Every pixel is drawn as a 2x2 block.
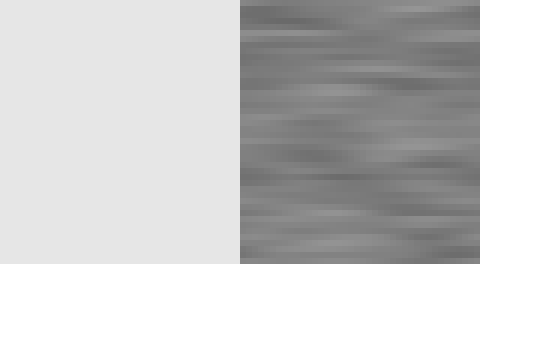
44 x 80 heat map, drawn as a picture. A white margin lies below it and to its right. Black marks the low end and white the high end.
It is made of 1 by 2 panels. Panel 1,1: very high, flat. Panel 1,2: middling, streaked across, faint in contrast.
